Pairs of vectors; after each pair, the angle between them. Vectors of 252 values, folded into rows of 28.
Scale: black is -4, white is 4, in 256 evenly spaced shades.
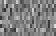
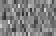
orthogonal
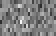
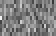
partly aligned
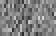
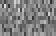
partly opposed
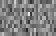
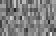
partly aligned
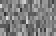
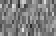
partly aligned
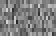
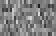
nearly opposite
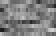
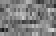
nearly parallel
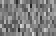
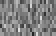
nearly opposite
